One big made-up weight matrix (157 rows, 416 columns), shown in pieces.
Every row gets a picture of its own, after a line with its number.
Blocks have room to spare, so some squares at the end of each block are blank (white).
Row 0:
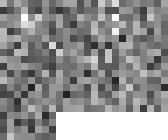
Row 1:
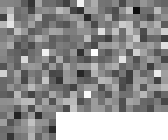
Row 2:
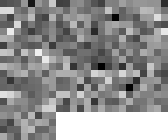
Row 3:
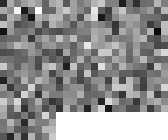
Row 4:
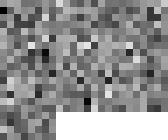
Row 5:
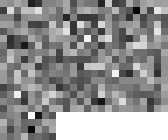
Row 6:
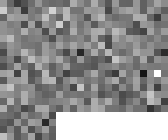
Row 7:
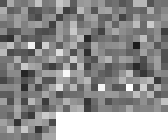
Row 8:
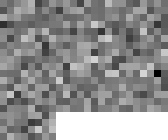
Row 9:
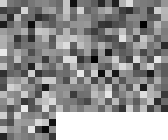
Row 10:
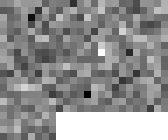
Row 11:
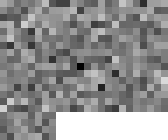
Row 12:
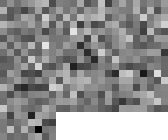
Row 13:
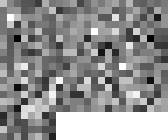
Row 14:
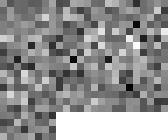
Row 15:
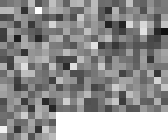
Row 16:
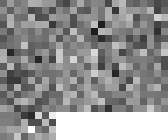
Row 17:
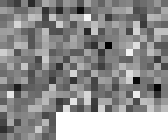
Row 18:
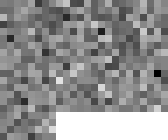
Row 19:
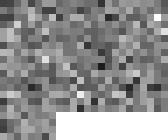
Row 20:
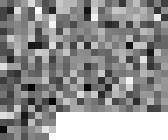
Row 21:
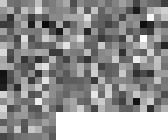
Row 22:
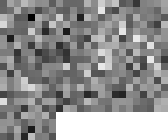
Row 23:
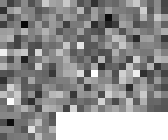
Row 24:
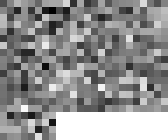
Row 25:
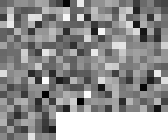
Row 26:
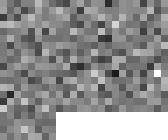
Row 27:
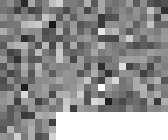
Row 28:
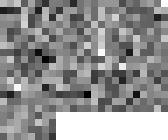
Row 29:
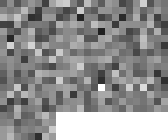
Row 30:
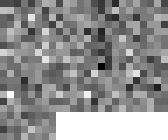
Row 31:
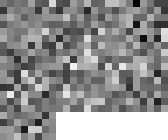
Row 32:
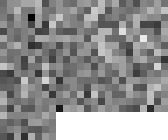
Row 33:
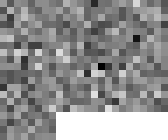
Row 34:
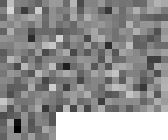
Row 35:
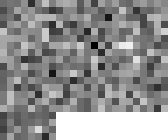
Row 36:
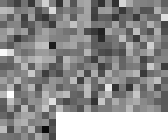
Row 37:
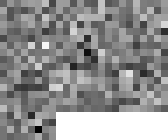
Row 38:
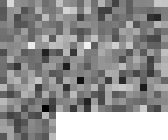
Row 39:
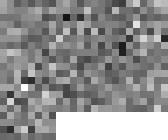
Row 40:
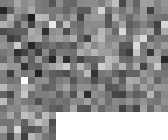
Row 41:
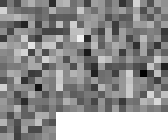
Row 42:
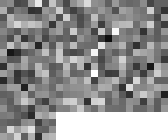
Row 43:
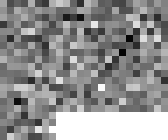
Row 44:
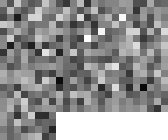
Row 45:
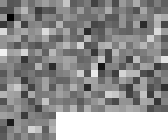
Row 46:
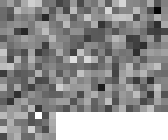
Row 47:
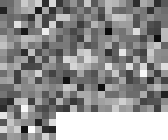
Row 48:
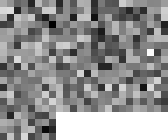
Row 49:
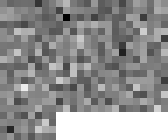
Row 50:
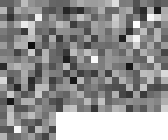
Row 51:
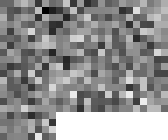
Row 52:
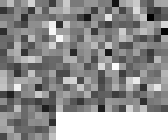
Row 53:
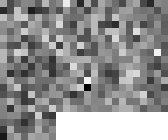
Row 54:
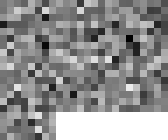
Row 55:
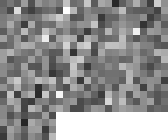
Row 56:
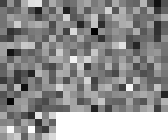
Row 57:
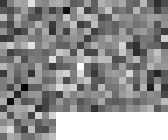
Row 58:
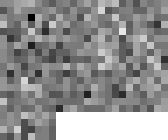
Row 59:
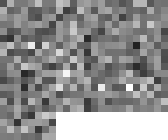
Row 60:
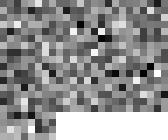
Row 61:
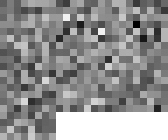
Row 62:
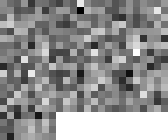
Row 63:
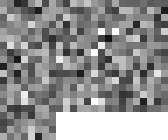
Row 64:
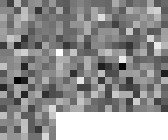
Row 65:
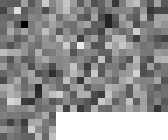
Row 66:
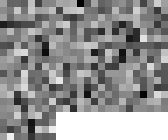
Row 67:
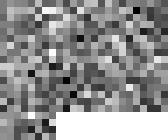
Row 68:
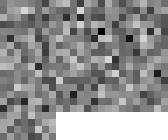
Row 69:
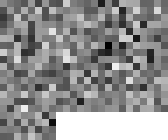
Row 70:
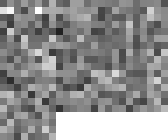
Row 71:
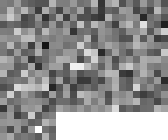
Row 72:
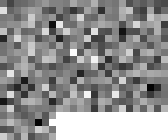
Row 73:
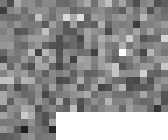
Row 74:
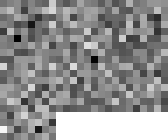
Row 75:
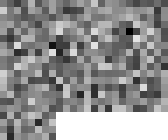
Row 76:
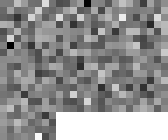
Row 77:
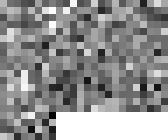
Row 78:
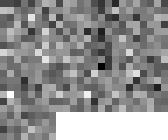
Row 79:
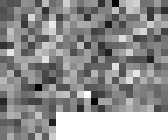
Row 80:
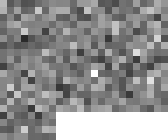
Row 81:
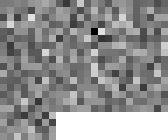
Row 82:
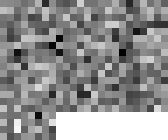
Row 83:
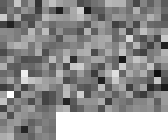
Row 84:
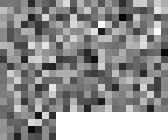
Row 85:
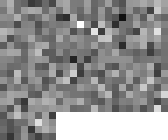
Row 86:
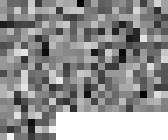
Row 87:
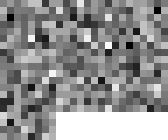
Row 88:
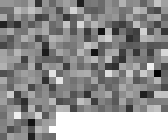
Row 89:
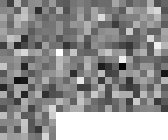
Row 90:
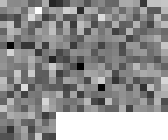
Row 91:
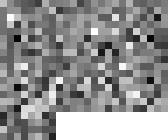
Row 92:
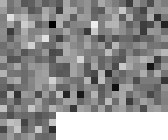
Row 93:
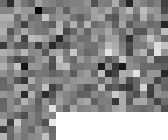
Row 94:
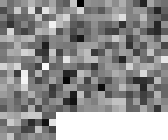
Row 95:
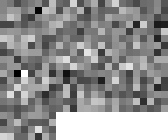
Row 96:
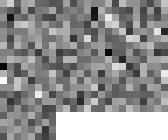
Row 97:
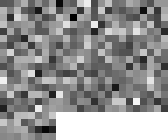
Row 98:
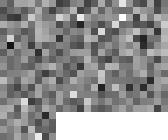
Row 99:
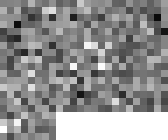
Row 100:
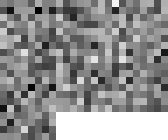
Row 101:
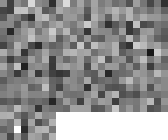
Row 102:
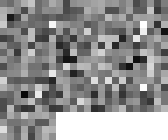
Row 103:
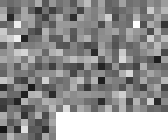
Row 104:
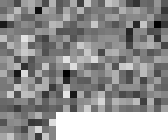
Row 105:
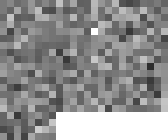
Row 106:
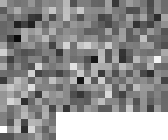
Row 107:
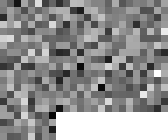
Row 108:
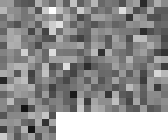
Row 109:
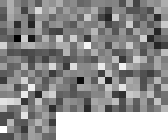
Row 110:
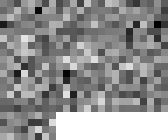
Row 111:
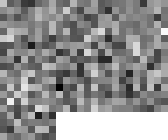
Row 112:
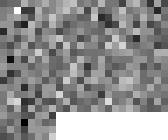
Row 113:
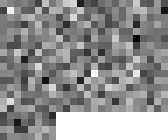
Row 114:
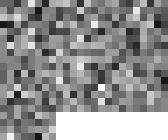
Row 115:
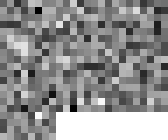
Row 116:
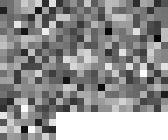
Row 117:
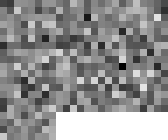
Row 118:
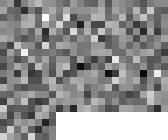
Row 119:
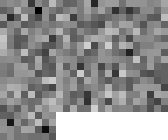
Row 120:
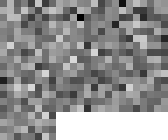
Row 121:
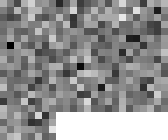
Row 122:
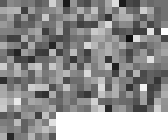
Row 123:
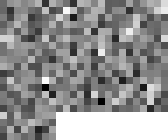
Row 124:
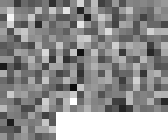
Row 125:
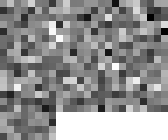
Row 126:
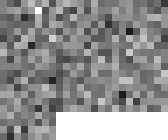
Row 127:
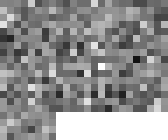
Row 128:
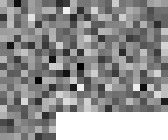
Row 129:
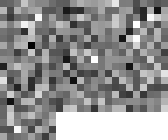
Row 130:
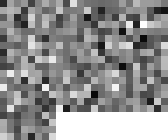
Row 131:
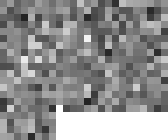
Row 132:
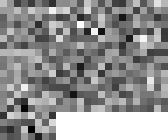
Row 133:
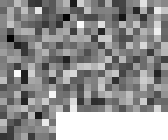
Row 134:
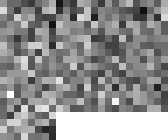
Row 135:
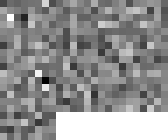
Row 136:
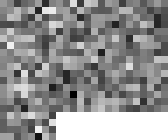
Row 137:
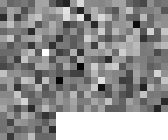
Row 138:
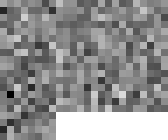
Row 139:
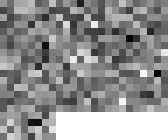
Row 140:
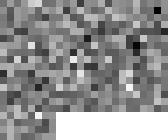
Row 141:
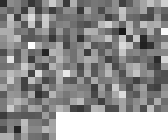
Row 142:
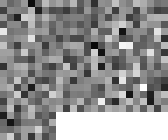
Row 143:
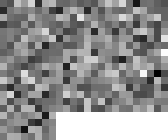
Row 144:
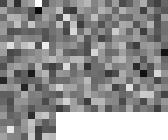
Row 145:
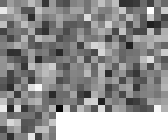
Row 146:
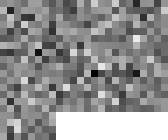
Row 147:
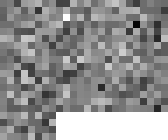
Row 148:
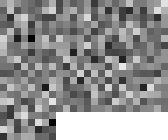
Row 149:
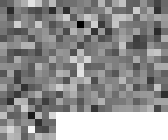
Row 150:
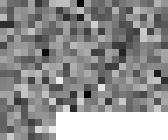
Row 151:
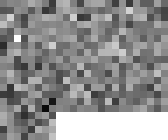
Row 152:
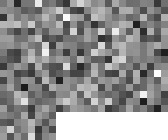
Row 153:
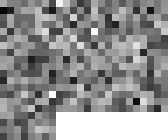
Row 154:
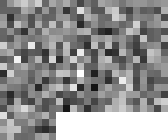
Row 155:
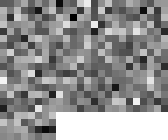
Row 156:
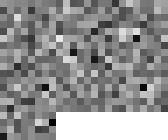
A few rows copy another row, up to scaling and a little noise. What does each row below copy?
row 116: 47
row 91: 13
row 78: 30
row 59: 7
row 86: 66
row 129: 50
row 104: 110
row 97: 155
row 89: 64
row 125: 52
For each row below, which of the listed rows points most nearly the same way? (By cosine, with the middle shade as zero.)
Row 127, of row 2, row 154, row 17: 154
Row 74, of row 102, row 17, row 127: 127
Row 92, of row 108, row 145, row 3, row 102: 145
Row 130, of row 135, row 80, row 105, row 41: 135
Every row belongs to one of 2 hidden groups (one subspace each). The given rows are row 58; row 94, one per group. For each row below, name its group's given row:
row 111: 94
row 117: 58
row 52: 58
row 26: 94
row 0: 58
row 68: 94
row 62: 94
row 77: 94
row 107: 94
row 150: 94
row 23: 58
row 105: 58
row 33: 58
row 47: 94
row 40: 58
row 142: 58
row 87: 58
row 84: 94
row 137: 94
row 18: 94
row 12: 94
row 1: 94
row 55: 58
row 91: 58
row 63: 94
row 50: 58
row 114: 94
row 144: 94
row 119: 58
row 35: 58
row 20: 58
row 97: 58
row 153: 58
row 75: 58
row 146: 58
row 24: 94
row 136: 94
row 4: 58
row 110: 94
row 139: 94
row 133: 94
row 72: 58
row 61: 94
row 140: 94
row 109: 58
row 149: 94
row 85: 94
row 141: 58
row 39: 94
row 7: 94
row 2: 58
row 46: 94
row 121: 94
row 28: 58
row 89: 58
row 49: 94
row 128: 94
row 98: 94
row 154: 94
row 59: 94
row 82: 58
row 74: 58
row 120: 94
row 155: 58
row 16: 94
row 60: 94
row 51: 94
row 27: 94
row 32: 58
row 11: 94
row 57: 94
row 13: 58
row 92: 58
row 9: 58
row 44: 94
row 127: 58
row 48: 58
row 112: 58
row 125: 58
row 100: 58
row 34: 58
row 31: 94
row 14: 94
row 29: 94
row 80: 94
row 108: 94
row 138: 58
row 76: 94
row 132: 94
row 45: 58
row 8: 94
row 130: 58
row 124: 94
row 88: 94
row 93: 58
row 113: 58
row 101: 58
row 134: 58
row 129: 58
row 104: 94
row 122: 58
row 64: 58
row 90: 94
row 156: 58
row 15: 58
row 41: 94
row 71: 94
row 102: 58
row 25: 94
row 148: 58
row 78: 58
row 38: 58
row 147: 94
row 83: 94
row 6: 94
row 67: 94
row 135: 58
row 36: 58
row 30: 58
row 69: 58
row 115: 94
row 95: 94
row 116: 94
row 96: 58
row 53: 58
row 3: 58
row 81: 94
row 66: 94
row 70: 58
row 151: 58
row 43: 94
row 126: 58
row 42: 94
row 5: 94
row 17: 58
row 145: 58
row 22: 58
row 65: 58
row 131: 58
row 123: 58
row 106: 58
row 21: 58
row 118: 94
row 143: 94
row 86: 94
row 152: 94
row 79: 58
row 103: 58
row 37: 94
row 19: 58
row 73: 94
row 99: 58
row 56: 94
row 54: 94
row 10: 58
